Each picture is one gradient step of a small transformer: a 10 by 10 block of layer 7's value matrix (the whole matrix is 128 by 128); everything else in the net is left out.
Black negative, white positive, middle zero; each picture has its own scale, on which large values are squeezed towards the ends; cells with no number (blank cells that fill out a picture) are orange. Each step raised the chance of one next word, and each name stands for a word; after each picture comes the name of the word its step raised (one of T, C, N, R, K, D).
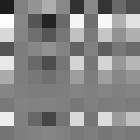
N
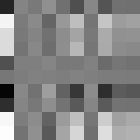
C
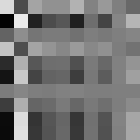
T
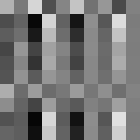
T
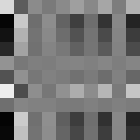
T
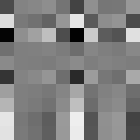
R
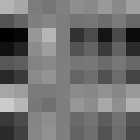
R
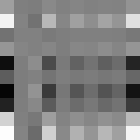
C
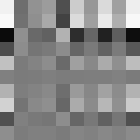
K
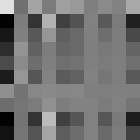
T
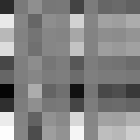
C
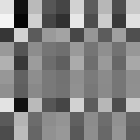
K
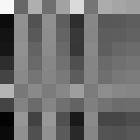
T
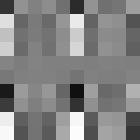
C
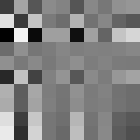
R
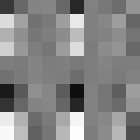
C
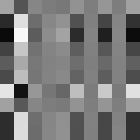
R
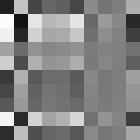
N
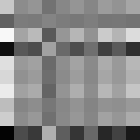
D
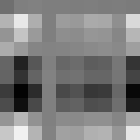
C
